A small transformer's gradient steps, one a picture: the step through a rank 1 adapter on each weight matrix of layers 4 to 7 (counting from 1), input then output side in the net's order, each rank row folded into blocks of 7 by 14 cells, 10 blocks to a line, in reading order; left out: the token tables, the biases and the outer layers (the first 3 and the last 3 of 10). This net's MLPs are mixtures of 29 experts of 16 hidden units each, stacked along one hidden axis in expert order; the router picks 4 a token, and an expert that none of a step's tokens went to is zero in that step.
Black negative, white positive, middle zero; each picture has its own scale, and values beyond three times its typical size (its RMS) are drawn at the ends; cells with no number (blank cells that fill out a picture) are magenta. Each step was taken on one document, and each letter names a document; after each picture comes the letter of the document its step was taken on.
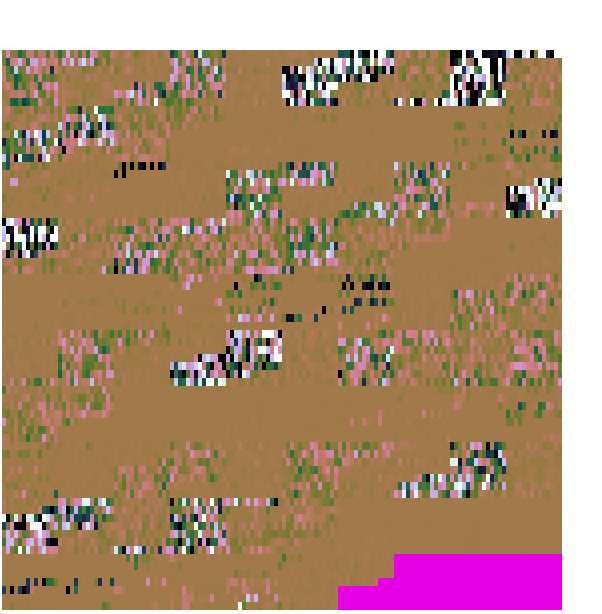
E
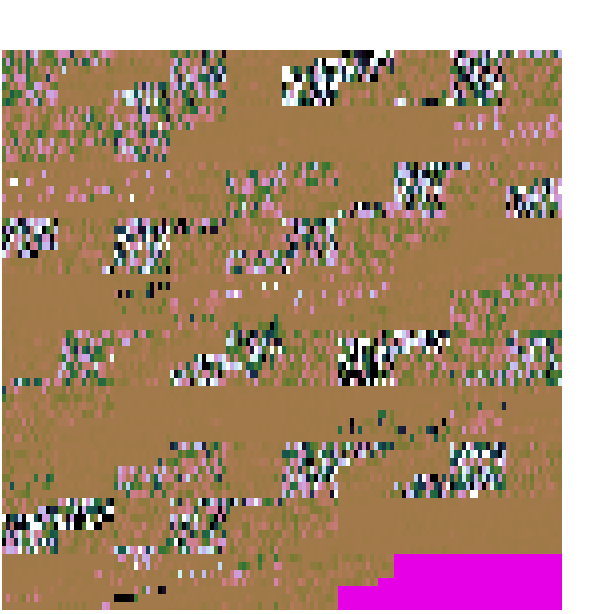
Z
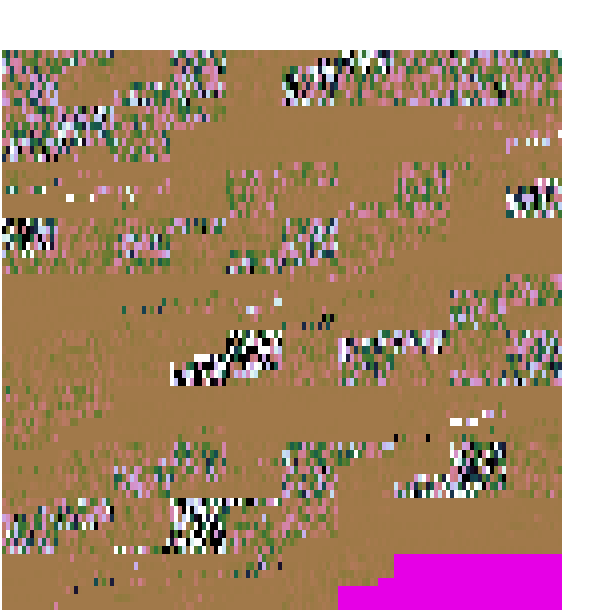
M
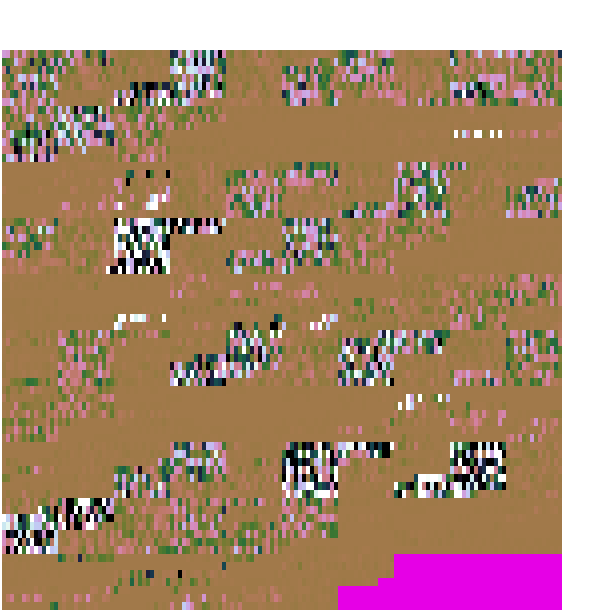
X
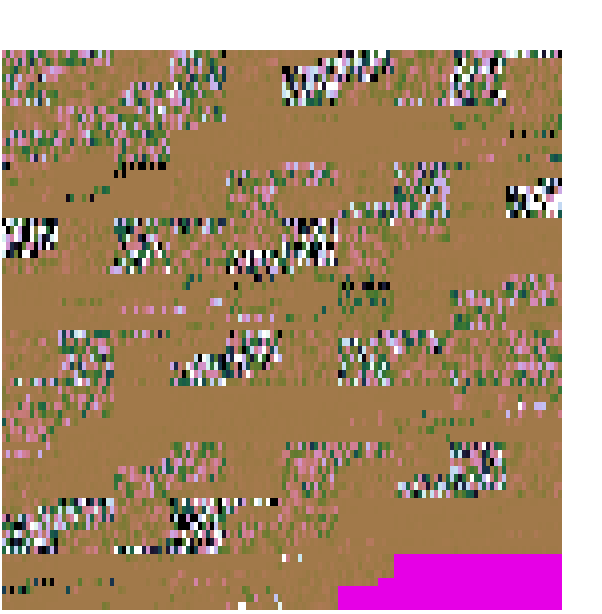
E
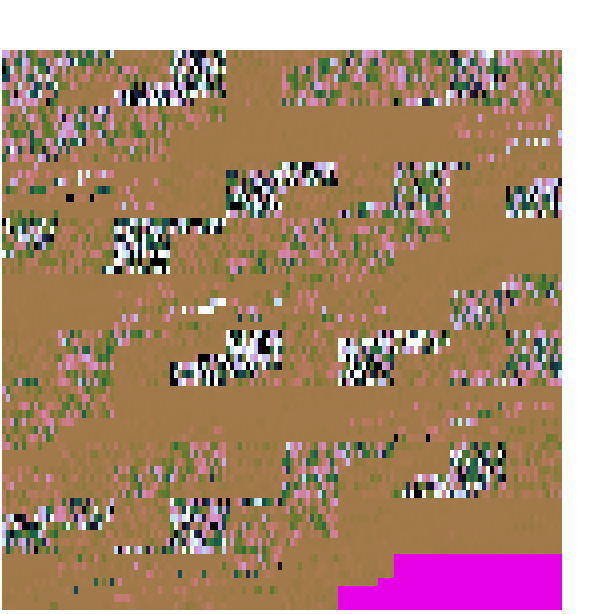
M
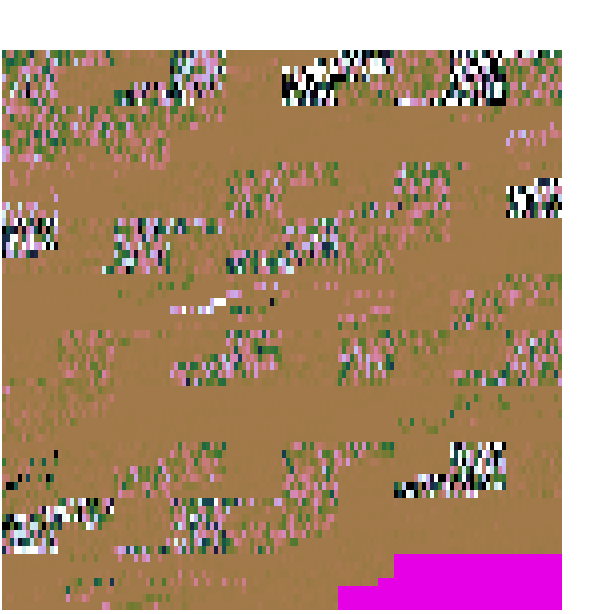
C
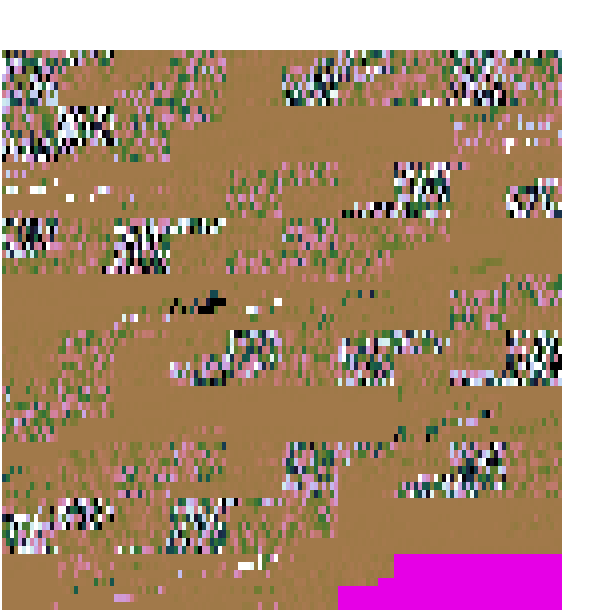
M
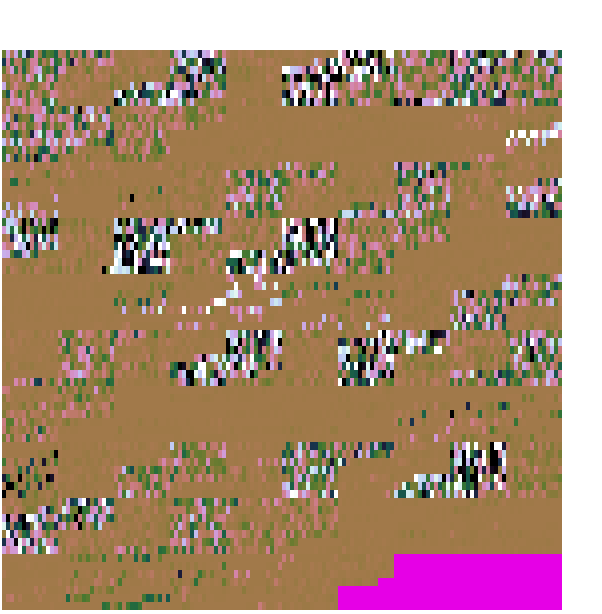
C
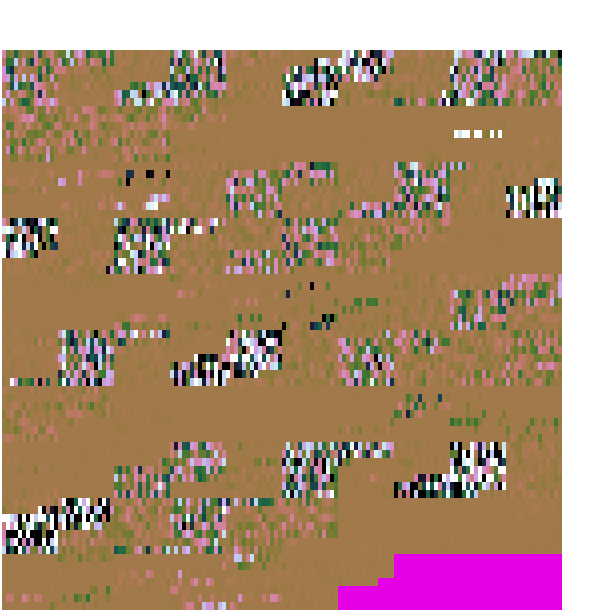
X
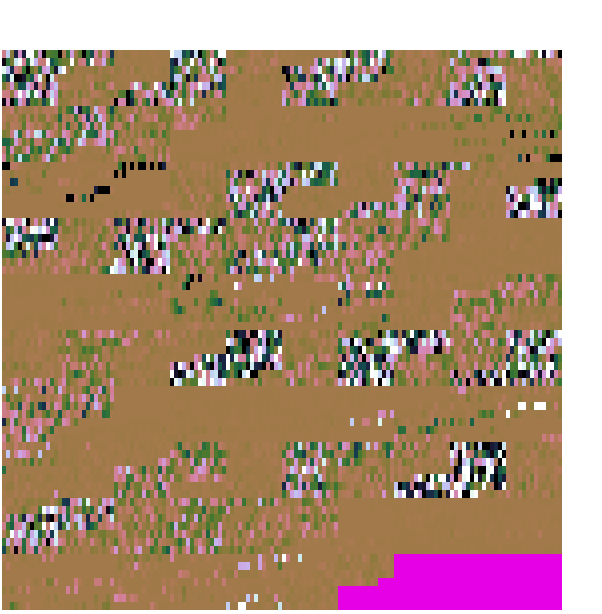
E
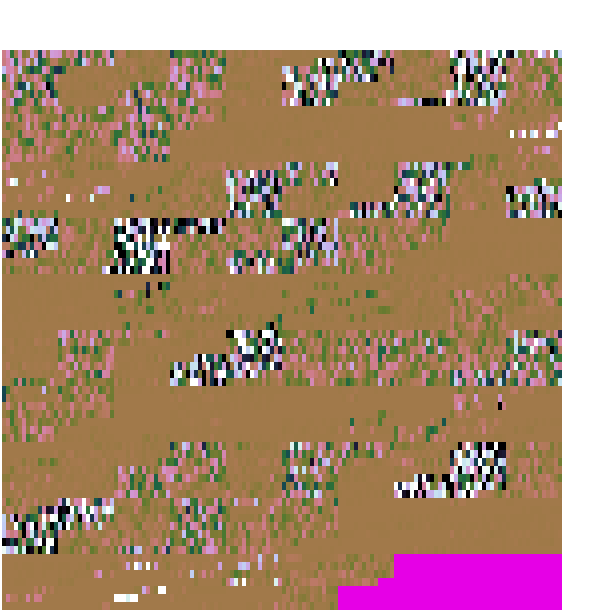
Z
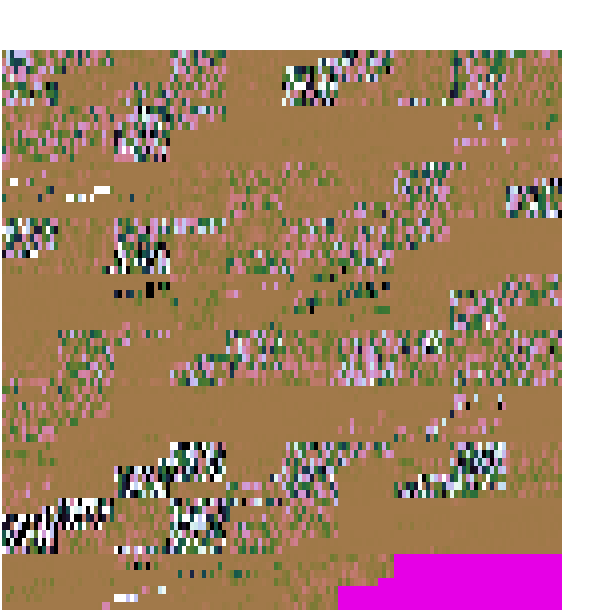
Z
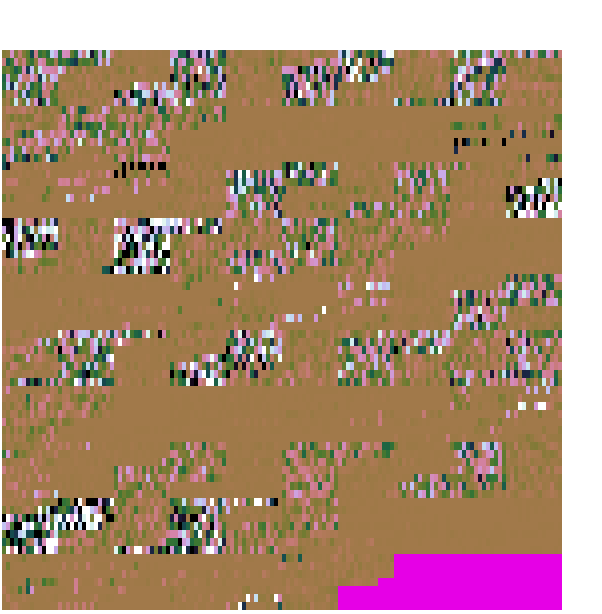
E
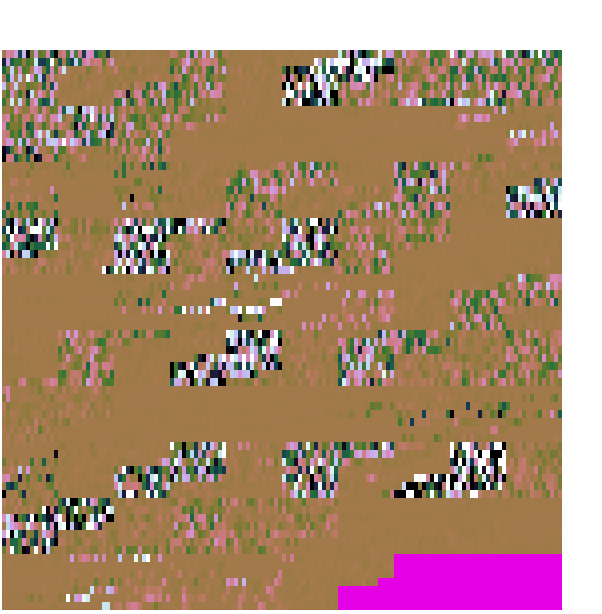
C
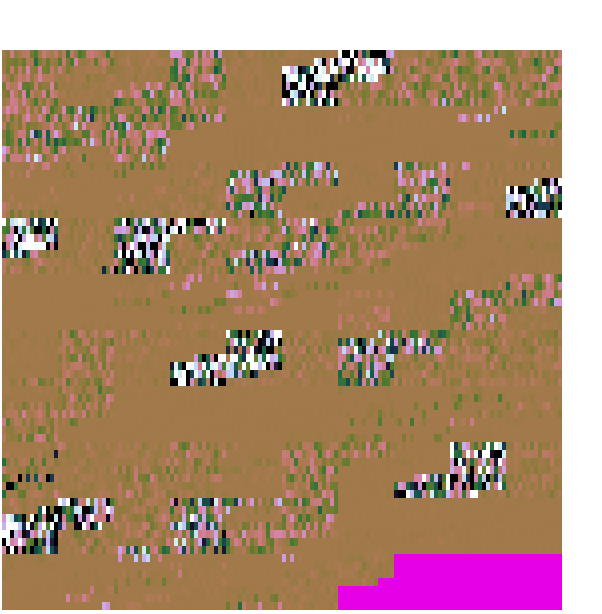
C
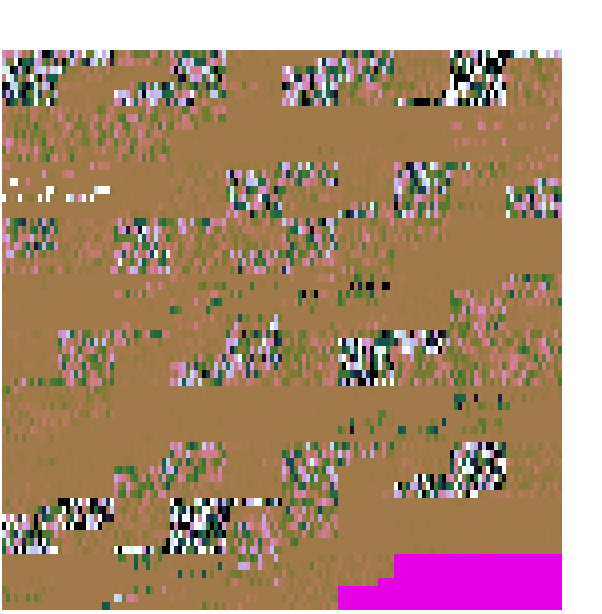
Z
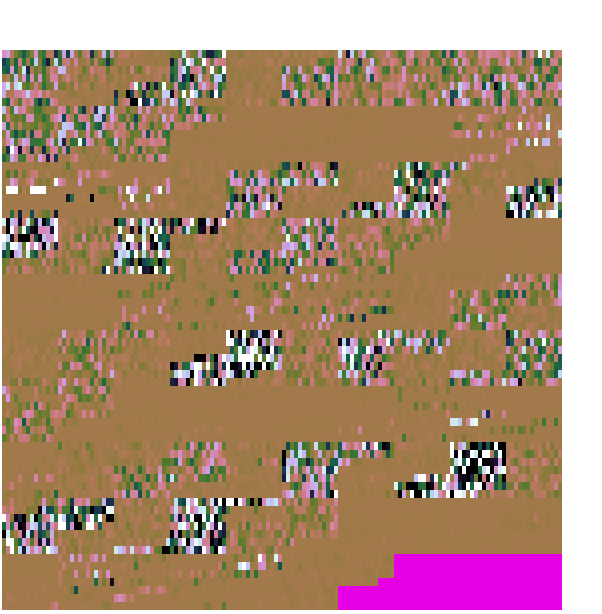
M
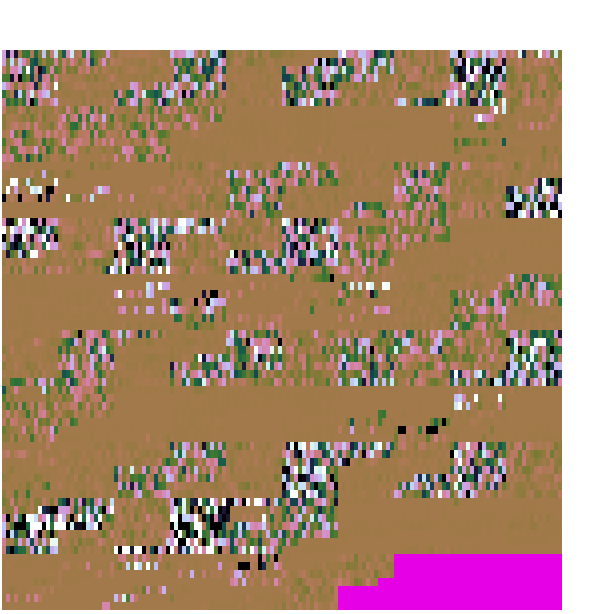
Z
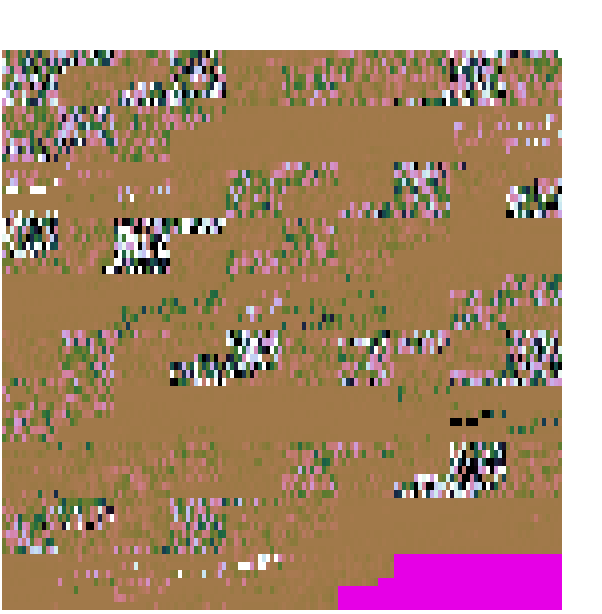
M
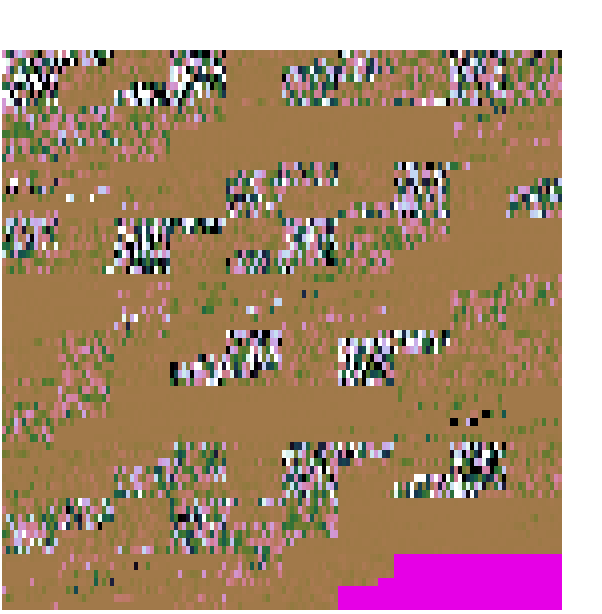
M
